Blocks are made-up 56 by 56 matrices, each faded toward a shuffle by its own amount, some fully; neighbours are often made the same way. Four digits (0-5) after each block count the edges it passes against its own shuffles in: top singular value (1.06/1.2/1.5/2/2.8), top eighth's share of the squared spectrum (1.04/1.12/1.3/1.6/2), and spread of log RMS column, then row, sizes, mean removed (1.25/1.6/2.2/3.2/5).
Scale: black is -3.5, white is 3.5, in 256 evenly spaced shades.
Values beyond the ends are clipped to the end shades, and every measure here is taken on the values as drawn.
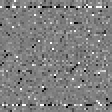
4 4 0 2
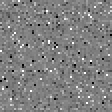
1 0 0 0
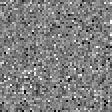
1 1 0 1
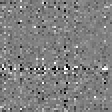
3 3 3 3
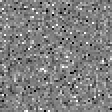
1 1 0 0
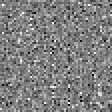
1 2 2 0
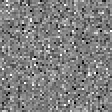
0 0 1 0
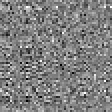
4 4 2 2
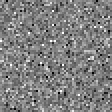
0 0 0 0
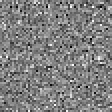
3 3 0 1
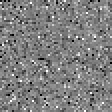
0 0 0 0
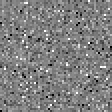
0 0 0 0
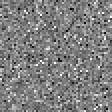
0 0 0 0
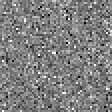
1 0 1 0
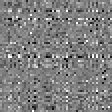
4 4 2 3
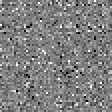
4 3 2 2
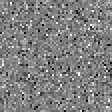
2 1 0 0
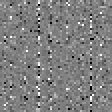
3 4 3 0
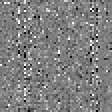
2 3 3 0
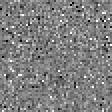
0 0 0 1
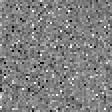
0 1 1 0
